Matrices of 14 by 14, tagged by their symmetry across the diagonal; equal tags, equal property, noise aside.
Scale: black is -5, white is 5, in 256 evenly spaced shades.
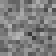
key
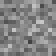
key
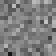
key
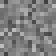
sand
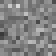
key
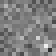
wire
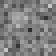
wire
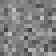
key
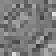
wire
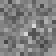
wire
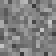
key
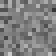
sand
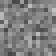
sand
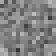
wire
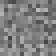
sand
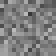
sand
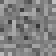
wire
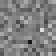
sand
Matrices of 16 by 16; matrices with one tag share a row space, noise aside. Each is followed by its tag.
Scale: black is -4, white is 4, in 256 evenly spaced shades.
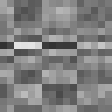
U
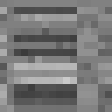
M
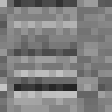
M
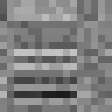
M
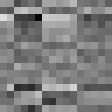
U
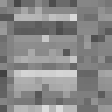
M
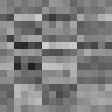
U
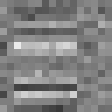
M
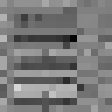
M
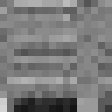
M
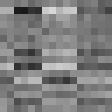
U
